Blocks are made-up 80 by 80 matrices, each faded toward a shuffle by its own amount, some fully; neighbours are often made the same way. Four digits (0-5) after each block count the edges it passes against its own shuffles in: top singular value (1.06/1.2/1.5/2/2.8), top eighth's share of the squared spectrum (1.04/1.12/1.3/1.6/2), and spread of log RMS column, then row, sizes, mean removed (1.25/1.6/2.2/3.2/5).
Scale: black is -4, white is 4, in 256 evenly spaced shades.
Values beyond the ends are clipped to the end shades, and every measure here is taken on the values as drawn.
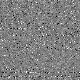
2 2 0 2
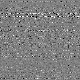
3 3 0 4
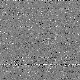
3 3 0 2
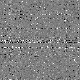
3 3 1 3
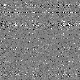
2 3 2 3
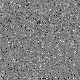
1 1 0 1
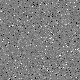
0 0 0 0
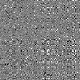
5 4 3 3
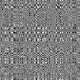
5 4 3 3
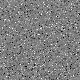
0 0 0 0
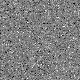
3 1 0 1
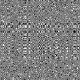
5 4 3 3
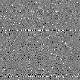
4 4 1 2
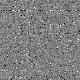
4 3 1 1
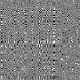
5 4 3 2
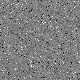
0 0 0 0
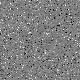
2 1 0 0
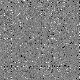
2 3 2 2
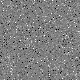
0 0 0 0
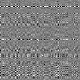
5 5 3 4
